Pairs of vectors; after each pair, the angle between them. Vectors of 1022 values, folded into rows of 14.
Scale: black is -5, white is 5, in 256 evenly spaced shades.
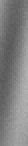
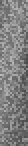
partly opposed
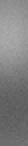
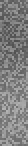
partly opposed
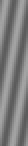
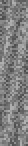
partly opposed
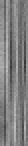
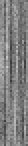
nearly parallel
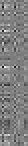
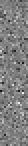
orthogonal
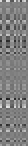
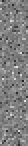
orthogonal
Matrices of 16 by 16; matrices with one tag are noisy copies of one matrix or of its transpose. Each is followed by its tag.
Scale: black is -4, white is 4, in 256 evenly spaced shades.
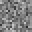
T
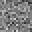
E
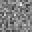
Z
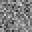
Z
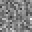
T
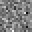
T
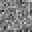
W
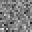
Z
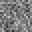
Z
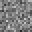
W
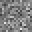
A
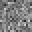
A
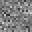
T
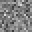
Z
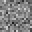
E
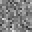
T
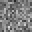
A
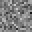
Z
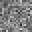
A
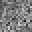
A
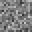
W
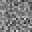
E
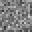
W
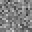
T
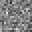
W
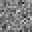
W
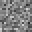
W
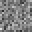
W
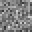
W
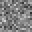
Z
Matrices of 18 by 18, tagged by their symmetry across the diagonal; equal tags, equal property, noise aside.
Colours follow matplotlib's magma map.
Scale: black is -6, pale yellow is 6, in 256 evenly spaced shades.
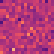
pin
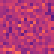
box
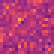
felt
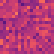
felt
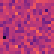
pin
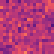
box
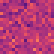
pin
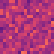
felt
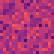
felt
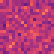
felt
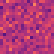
box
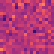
pin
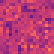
felt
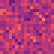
box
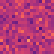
box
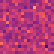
pin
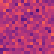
pin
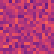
box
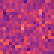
pin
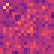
felt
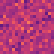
felt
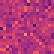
box
